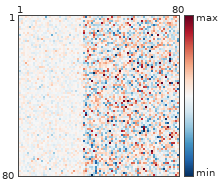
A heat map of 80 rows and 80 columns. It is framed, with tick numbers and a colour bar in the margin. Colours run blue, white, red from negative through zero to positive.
Stripes: none. Histogram: heavy tails on both sides. Seam: vertical, 40% of the way across, the left part calmer. Mirror symmetry: none. Grain: fine. Slope: none.
